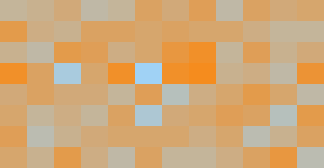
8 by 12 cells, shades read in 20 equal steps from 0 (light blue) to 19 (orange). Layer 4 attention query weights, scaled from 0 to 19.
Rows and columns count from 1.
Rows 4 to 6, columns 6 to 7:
0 18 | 14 5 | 3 11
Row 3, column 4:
14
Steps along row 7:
down up up up same same down up down up up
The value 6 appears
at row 7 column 2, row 7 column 10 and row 8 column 12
